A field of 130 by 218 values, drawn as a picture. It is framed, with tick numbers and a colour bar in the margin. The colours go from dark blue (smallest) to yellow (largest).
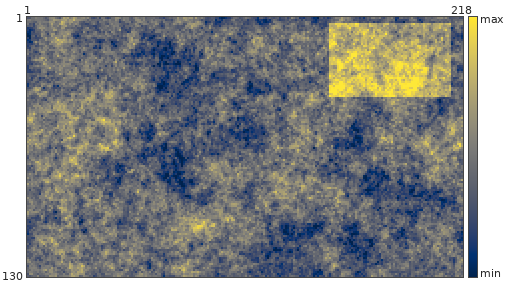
On average the colour sits 40% of the way up the scale. The top right is the ninth with the highest average. No regular stripes run through it. An odd patch, higher than its surroundings, sits in the top right. Neither half mirrors the other.
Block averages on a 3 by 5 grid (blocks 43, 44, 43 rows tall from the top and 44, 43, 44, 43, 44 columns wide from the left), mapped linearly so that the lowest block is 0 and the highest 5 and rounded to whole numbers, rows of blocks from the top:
20145 | 30112 | 22100
